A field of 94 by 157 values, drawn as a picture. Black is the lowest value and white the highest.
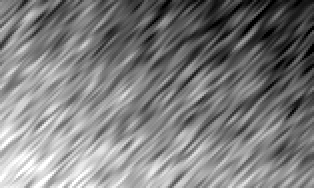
The grain runs diagonally up to the right. No row or column stands out. The ninth with the lowest average is the top right. The ninth with the highest average is the bottom left. The field climbs toward the bottom left. There are no lone odd cells. Neither half mirrors the other. The histogram is bell-shaped.
